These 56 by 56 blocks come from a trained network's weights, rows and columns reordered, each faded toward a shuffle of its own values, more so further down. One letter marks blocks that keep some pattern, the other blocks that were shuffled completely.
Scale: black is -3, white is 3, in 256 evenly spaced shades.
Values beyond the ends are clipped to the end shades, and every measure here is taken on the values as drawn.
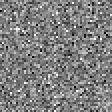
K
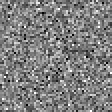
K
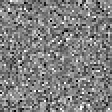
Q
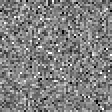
Q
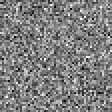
K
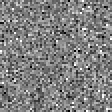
Q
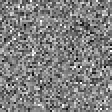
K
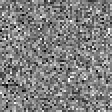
Q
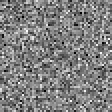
Q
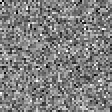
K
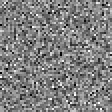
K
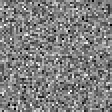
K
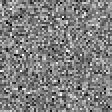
K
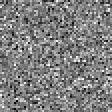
Q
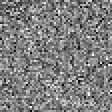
Q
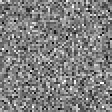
Q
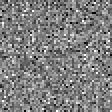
K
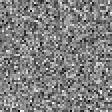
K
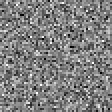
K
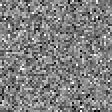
Q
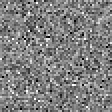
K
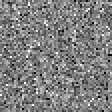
Q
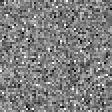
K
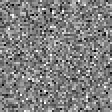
Q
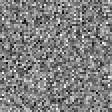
Q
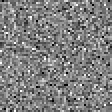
K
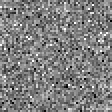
K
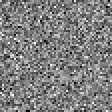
Q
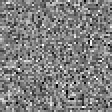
K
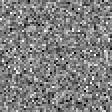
Q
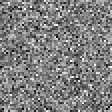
Q
